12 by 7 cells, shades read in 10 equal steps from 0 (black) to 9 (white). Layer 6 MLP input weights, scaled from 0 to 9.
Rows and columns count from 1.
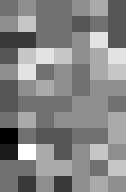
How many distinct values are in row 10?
6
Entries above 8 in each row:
0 0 0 0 0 0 0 0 0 1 0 0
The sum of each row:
31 30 28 44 39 33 29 35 24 36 36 29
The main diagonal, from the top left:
4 7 4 7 4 5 4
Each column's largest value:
5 9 8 7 5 8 8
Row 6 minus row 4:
0 -2 -2 -2 -1 -1 -3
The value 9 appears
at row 10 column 2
